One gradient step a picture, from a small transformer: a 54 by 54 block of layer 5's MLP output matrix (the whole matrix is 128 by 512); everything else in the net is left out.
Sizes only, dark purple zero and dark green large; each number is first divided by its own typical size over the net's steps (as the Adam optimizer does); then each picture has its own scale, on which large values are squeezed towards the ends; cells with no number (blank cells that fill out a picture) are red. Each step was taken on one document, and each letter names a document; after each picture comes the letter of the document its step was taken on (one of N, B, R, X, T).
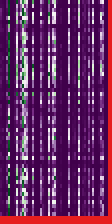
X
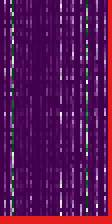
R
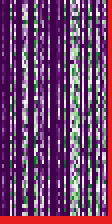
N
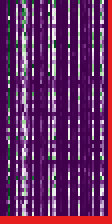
X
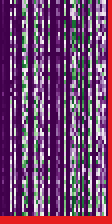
N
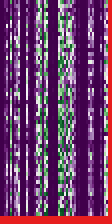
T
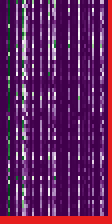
X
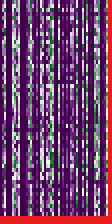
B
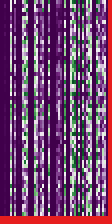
N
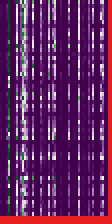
X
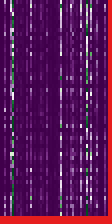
R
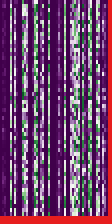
N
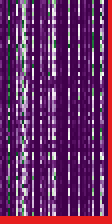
X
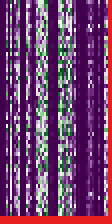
T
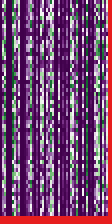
B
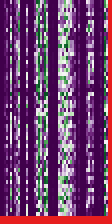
T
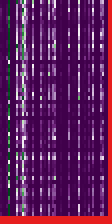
X
